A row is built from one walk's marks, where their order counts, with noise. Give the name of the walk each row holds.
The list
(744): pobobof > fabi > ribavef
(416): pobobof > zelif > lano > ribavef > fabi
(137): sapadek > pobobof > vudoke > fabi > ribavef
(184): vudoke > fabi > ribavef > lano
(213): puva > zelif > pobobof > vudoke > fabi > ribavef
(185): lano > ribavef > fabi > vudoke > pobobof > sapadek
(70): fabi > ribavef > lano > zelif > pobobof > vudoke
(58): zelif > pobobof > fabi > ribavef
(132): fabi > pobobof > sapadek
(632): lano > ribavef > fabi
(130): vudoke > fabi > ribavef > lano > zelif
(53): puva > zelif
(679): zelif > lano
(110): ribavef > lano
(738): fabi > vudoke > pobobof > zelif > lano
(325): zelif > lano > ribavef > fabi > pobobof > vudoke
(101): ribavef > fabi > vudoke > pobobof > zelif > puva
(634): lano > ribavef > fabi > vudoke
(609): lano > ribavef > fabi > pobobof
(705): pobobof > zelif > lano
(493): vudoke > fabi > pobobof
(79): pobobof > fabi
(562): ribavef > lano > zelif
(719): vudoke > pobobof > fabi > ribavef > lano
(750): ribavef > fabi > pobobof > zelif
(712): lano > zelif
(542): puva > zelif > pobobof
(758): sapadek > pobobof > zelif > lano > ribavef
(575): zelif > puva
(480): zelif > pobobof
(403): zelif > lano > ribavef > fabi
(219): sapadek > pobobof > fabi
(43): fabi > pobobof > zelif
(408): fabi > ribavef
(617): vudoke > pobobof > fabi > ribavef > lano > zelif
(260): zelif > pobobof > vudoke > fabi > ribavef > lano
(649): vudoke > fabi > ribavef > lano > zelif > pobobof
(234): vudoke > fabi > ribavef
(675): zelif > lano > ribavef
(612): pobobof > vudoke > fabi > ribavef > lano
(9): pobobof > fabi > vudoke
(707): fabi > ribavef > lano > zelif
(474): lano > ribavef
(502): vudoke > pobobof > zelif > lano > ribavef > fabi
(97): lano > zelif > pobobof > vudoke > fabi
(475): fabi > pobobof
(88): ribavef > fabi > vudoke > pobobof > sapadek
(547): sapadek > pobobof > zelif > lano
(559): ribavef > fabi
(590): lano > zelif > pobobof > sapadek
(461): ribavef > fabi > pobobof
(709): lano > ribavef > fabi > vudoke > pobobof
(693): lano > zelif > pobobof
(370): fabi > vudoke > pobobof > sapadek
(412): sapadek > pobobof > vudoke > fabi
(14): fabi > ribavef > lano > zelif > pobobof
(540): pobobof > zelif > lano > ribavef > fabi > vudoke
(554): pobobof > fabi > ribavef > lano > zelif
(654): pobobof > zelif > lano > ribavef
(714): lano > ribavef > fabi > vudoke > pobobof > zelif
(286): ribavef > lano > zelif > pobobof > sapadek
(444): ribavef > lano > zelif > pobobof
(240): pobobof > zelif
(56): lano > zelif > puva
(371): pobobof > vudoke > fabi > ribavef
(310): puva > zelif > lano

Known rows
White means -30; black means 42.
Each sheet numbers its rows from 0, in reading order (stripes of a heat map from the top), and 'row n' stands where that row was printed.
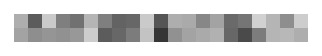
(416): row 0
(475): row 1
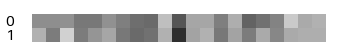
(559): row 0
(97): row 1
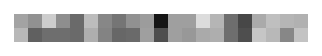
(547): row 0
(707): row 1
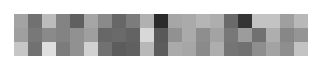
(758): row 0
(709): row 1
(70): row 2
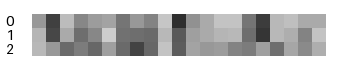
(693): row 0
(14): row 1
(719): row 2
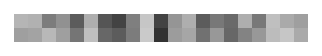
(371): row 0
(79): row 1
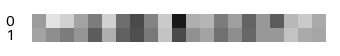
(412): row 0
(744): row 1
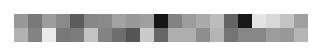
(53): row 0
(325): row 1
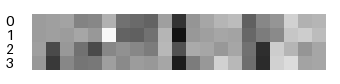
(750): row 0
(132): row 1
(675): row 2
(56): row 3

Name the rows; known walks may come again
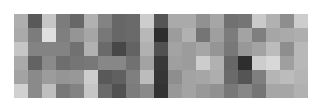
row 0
(416)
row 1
(97)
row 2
(617)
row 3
(562)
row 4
(475)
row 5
(738)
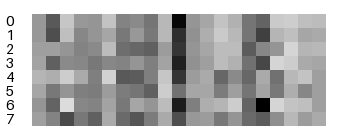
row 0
(590)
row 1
(693)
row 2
(750)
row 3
(712)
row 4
(9)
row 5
(634)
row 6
(542)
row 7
(408)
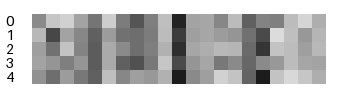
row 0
(219)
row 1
(654)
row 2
(758)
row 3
(744)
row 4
(575)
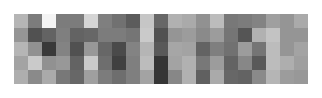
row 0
(325)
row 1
(474)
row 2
(234)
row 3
(137)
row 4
(213)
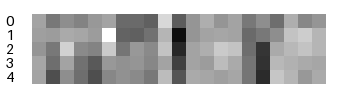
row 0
(709)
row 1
(132)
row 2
(480)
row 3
(679)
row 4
(675)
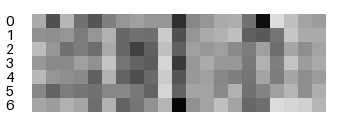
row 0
(310)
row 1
(461)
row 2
(719)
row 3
(185)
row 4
(612)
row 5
(632)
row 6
(240)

